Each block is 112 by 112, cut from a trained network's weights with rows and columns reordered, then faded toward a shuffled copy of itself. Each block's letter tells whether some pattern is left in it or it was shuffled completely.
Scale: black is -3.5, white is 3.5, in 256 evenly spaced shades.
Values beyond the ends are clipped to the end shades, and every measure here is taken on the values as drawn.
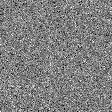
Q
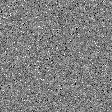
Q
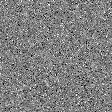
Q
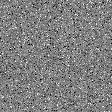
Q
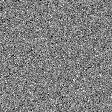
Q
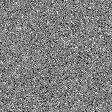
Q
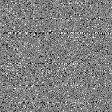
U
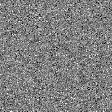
U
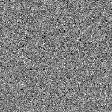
U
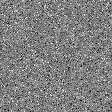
Q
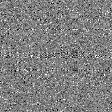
U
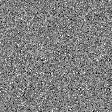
U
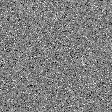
Q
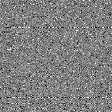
U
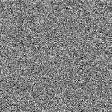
U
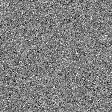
Q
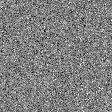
Q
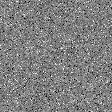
Q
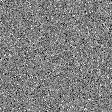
Q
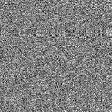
U
